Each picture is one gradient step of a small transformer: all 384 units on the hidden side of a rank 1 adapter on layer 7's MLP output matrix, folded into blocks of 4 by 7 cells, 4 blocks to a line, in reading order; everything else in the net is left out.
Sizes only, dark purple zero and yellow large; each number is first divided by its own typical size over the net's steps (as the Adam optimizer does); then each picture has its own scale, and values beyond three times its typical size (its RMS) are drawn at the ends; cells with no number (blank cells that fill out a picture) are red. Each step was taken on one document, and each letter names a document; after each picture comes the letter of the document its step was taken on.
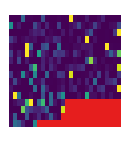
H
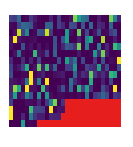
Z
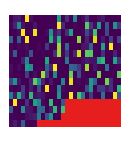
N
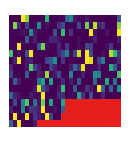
N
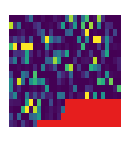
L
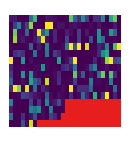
Z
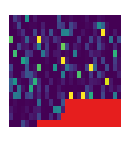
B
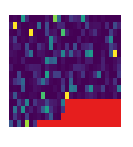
H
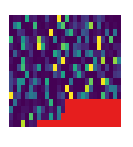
B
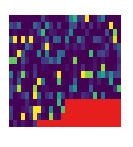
L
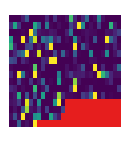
L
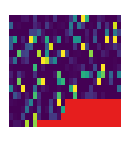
L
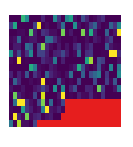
H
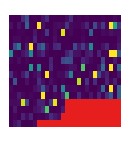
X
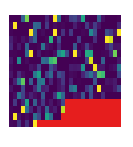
H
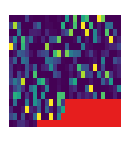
L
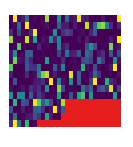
N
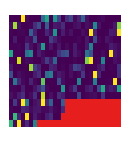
H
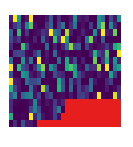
Z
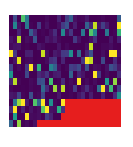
N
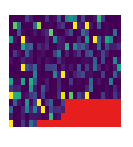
B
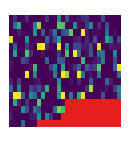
B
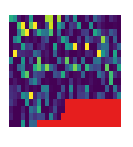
Z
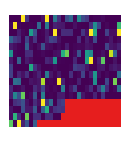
H
